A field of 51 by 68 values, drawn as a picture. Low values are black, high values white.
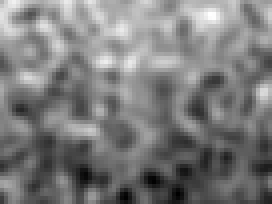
Average level on the scale: 50%. Stripes: none. Slope: up to the top. Grain: blotchy. Lone odd cells: none.
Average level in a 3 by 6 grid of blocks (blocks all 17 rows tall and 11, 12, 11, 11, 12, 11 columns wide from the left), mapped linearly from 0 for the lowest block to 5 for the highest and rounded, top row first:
445443 / 223222 / 101000
